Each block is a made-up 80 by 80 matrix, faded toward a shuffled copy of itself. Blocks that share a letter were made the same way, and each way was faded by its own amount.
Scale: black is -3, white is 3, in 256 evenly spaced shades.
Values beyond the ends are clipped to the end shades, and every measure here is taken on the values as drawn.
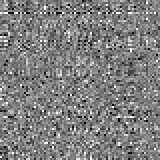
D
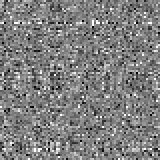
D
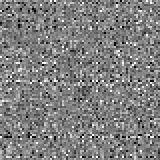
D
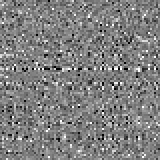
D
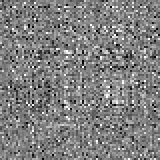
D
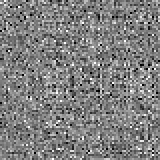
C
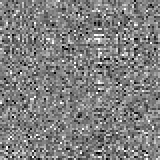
C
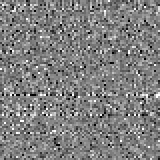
D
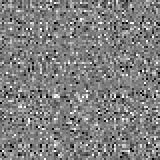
D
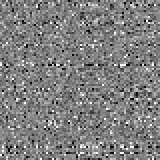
D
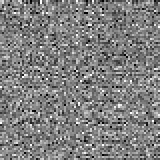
C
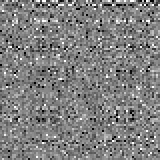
D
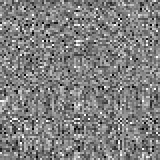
C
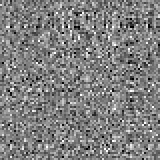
C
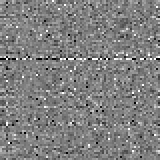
D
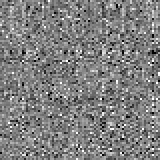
C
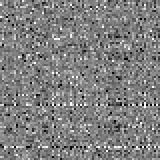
D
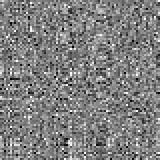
C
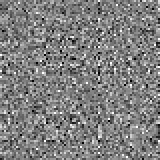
C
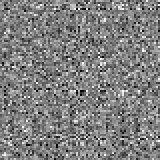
C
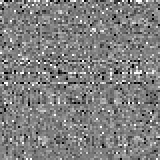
D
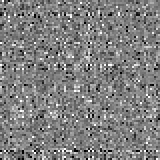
D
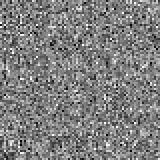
C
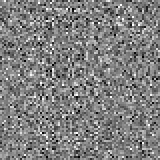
C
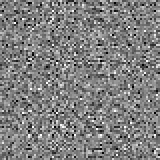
C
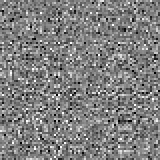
D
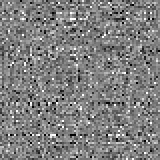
D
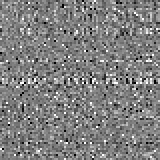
D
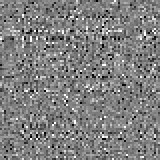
D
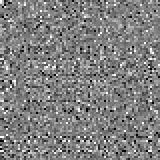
D
